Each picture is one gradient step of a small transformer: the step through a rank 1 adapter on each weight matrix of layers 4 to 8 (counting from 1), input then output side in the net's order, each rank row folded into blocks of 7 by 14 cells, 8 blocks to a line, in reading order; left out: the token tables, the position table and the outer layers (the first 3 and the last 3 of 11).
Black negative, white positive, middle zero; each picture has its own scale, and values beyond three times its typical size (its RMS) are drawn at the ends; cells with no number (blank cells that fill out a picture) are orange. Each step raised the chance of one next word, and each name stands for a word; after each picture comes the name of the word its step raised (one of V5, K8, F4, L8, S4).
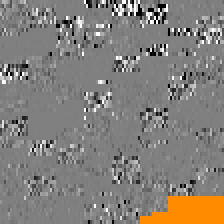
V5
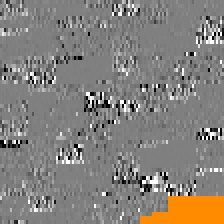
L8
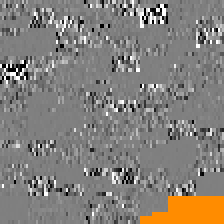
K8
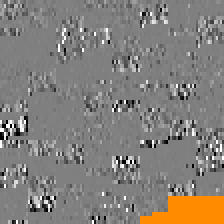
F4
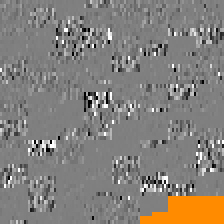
F4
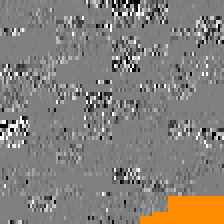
K8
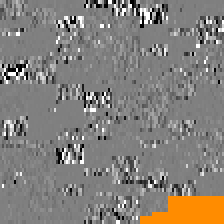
V5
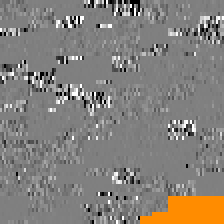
V5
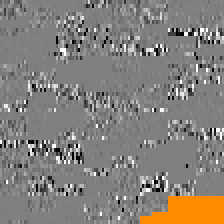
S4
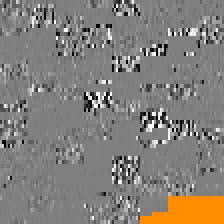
L8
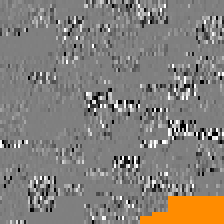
L8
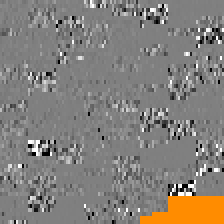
F4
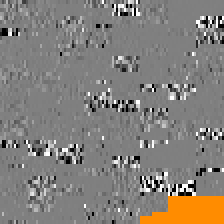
S4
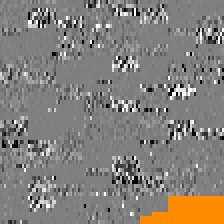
L8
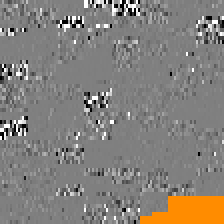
V5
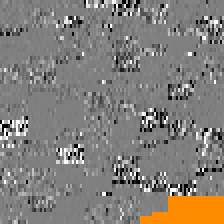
K8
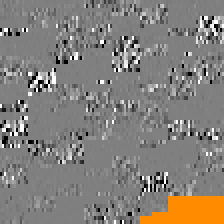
S4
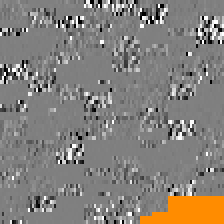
V5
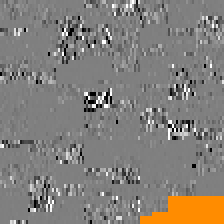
L8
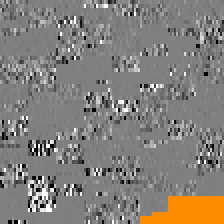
F4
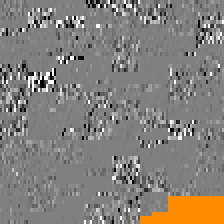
V5
